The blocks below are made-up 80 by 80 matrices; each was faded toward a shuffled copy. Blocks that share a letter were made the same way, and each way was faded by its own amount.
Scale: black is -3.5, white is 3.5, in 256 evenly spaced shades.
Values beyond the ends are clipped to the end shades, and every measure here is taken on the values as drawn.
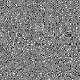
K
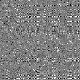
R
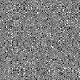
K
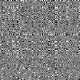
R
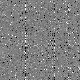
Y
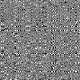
R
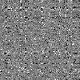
K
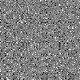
K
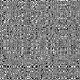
R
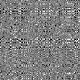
R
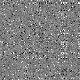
Y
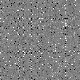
Y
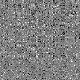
K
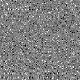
K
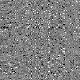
K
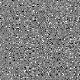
K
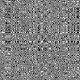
R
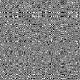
R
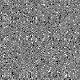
K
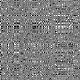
R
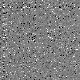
Y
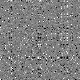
Y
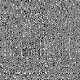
K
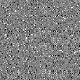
K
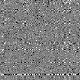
R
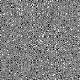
K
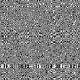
R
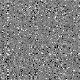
Y
